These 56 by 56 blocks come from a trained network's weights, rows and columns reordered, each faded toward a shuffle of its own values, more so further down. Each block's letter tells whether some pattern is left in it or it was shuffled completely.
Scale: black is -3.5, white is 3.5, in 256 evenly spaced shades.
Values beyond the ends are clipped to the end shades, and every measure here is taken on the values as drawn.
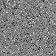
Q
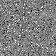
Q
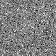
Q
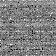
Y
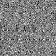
Y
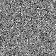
Q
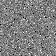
Q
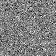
Q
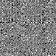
Y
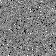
Q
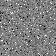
Q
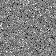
Q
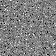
Q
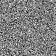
Q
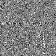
Y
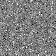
Q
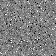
Q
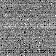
Y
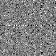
Y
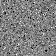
Q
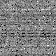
Y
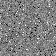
Q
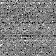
Y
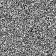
Q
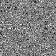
Y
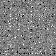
Y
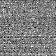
Y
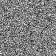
Q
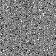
Y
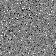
Q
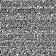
Y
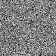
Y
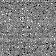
Y
